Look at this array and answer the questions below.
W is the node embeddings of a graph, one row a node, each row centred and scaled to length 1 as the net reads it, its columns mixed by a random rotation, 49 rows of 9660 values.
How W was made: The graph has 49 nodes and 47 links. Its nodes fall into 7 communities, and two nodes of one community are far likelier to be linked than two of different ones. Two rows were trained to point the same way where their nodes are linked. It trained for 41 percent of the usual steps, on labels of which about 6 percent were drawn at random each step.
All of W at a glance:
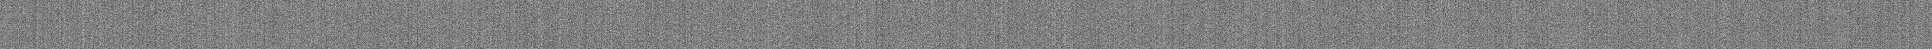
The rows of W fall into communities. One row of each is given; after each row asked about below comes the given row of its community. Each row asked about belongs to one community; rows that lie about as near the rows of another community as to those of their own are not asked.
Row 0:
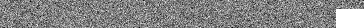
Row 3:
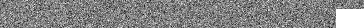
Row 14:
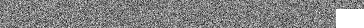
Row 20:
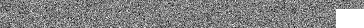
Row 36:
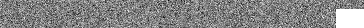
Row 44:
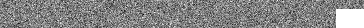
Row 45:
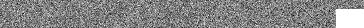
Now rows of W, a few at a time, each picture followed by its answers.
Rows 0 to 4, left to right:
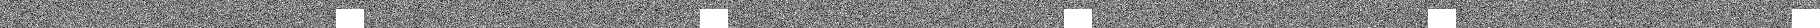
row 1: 20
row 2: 44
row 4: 45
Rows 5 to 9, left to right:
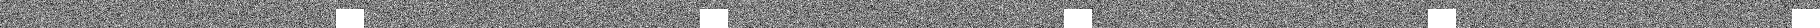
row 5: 36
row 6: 3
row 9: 3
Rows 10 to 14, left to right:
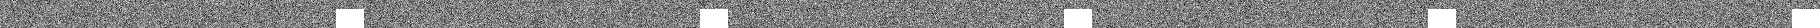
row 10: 14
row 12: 44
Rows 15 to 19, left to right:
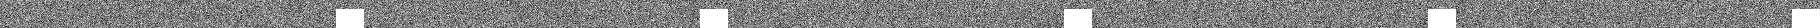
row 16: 0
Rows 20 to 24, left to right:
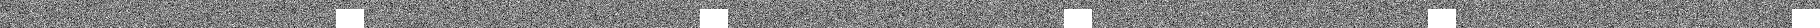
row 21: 45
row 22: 36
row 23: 14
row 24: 3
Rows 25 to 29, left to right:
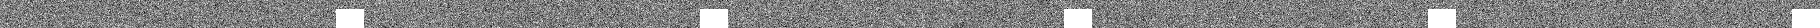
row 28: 20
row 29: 44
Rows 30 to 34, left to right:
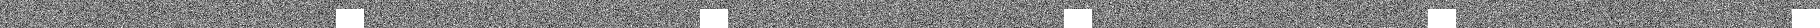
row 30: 3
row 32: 14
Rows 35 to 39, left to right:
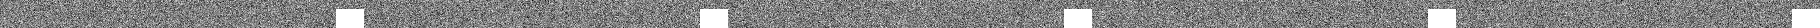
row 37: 44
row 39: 14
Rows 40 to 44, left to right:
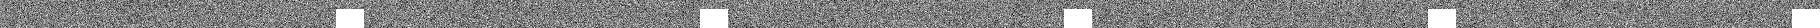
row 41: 3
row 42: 44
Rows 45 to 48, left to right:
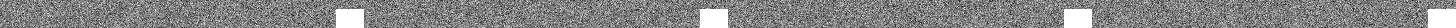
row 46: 20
